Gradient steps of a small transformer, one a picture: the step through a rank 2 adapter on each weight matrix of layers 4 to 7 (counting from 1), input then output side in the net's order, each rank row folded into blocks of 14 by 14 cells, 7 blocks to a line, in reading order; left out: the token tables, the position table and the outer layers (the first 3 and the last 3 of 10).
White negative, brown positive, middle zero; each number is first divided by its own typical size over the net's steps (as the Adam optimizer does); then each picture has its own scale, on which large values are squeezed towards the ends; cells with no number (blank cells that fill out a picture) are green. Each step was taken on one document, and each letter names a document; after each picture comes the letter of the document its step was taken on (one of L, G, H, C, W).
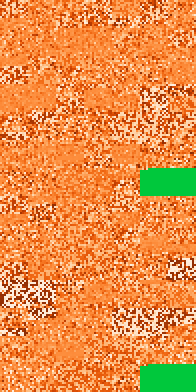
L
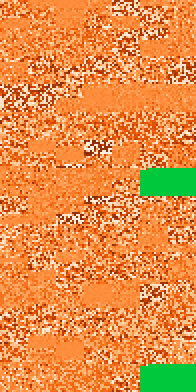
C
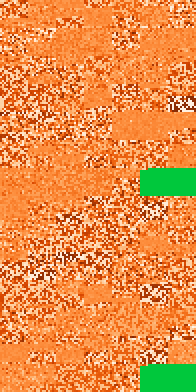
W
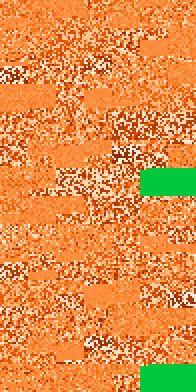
C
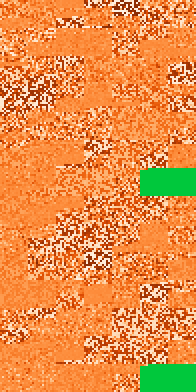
W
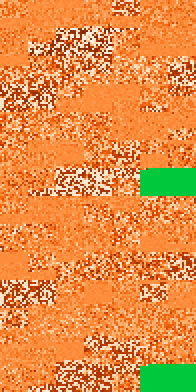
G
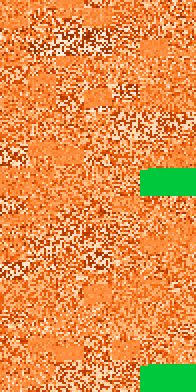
W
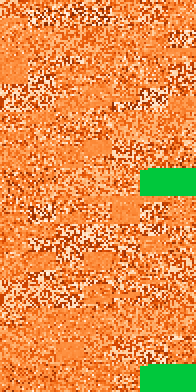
L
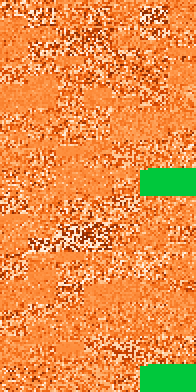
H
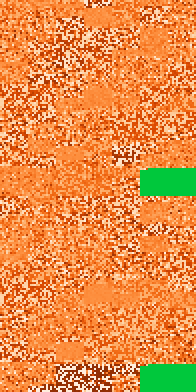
G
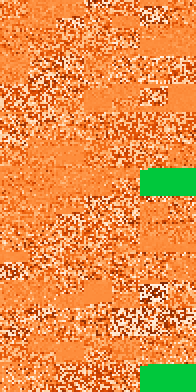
C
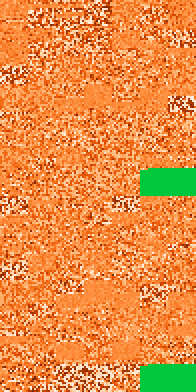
H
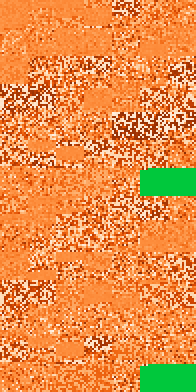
G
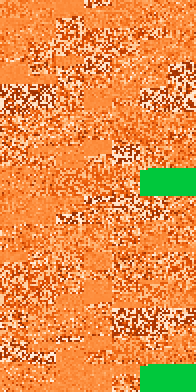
G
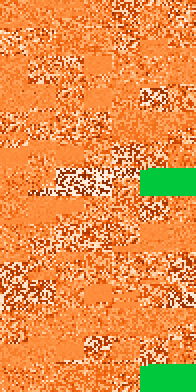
G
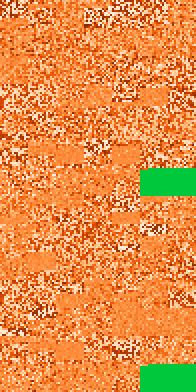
L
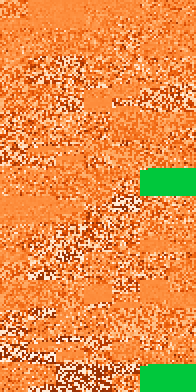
G
